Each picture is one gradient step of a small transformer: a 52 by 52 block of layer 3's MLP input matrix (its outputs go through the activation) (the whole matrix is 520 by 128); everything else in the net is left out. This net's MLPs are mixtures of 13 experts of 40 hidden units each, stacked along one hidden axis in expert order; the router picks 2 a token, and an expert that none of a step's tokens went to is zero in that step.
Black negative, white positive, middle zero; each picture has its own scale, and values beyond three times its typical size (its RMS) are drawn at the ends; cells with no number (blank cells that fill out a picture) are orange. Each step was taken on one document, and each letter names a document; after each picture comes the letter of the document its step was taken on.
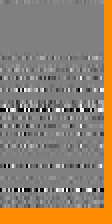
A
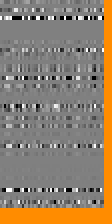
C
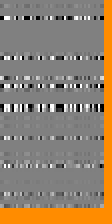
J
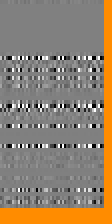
A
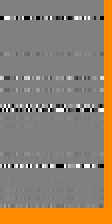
J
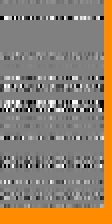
J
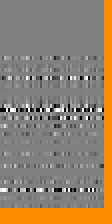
A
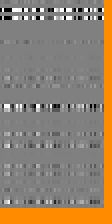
C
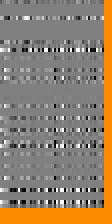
C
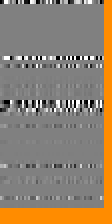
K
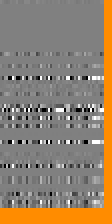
A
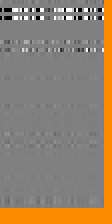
C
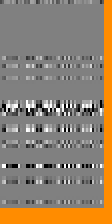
K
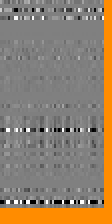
C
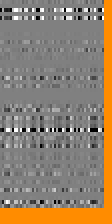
C
